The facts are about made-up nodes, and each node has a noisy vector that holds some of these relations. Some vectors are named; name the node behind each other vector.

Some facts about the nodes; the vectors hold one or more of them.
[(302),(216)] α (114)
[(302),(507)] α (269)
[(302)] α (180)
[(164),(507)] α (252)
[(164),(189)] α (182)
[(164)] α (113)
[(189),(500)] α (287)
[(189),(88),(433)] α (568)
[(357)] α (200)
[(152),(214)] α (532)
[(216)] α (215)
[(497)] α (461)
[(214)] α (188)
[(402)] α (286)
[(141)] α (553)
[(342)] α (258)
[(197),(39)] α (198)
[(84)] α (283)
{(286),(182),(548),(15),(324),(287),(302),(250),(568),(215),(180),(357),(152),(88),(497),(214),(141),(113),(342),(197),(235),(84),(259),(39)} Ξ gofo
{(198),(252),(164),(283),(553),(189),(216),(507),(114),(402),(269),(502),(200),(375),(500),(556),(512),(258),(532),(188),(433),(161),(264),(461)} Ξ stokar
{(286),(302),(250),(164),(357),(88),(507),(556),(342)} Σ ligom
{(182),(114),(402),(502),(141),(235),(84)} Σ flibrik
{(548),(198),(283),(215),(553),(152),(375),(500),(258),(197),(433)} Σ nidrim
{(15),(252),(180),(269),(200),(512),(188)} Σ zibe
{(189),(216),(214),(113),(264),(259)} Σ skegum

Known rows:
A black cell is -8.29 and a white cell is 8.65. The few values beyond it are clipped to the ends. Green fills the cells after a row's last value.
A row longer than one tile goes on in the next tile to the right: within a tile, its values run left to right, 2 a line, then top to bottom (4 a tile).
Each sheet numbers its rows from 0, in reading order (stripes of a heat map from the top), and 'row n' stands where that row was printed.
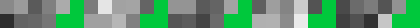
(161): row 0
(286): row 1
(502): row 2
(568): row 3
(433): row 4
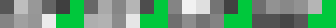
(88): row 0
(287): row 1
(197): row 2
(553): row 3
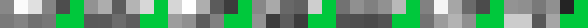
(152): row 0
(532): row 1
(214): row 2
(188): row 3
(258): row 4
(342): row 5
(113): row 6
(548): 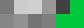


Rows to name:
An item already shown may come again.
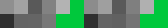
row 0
(161)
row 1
(161)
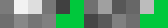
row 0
(197)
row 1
(556)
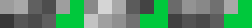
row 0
(402)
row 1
(15)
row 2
(375)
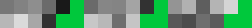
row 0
(180)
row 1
(182)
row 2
(532)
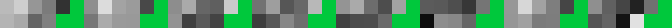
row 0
(259)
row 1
(324)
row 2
(188)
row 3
(556)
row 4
(402)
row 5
(507)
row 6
(235)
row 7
(189)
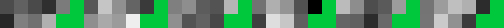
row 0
(164)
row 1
(88)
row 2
(200)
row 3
(302)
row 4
(264)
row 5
(215)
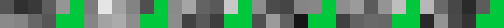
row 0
(252)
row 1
(250)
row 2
(188)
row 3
(114)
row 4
(461)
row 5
(216)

